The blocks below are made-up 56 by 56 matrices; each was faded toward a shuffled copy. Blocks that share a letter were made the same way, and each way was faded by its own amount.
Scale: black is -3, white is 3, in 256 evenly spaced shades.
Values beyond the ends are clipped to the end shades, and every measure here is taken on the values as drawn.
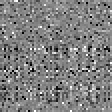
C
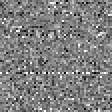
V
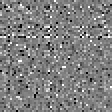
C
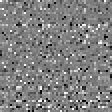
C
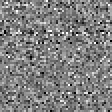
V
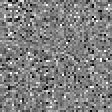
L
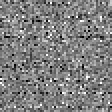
V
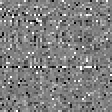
C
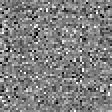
L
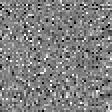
C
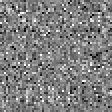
L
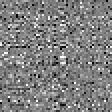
C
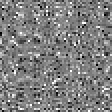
C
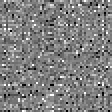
C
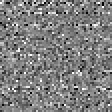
V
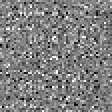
L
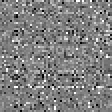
C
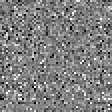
L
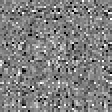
L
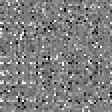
C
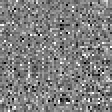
L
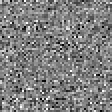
V
